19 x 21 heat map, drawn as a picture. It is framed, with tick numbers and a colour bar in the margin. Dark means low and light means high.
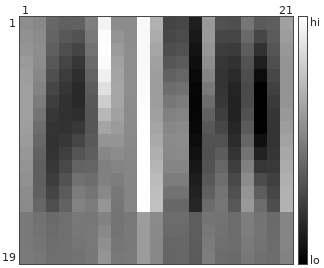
The bottom left is the calmest part. The grain runs up and down. The middle right is the ninth with the lowest average. A horizontal seam about 80% of the way down splits the table, and the bottom part is calmer. The ninth with the highest average is the centre.
